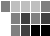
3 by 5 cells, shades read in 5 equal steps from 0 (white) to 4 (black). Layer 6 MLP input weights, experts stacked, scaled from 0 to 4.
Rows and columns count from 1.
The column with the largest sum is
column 5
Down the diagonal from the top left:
2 2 3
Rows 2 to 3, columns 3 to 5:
3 2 3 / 3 4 4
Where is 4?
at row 3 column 4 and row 3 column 5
